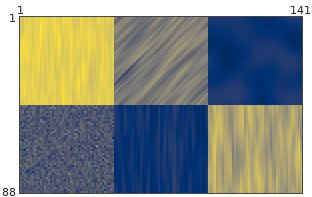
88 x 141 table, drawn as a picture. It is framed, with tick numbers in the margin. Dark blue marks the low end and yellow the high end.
It is made of 2 by 3 panels. Panel 1,1: very high, streaked downward, faint in contrast. Panel 1,2: middling, slanting up to the right. Panel 1,3: very low, smooth, faint in contrast. Panel 2,1: low, fine-grained. Panel 2,2: very low, streaked downward, faint in contrast. Panel 2,3: high, streaked downward.
